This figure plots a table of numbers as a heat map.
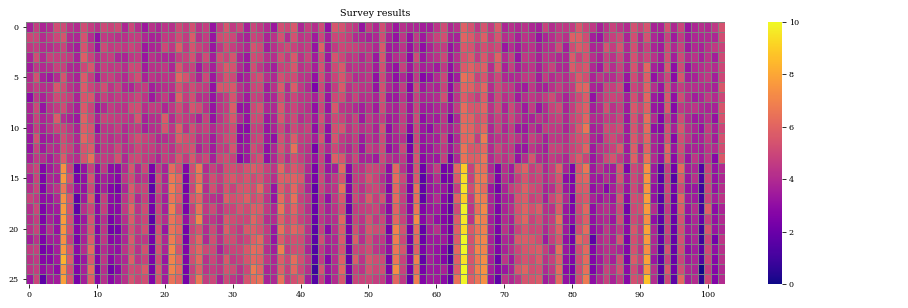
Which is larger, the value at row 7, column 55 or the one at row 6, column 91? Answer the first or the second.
the second
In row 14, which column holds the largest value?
64
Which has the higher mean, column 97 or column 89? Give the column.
89
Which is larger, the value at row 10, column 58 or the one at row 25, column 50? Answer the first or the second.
the second
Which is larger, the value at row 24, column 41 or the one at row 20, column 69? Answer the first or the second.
the first
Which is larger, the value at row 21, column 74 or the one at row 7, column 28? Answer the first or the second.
the first
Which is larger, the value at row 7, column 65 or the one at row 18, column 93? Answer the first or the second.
the first
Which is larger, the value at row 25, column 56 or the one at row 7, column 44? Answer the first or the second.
the second
